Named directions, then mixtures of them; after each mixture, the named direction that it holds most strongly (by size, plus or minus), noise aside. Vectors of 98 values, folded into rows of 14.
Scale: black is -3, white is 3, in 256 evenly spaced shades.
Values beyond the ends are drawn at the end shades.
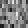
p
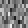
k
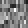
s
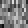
p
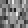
p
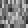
p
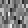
k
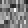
s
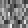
k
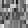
s
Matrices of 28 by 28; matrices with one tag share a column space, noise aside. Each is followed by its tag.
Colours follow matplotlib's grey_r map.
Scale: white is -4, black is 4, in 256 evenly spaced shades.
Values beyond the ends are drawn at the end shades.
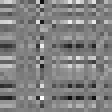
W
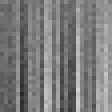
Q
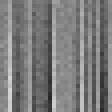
Q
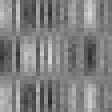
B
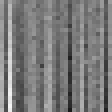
Q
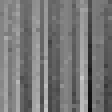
Q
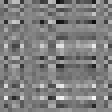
W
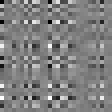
W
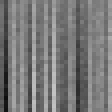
Q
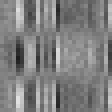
B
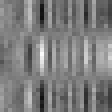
B
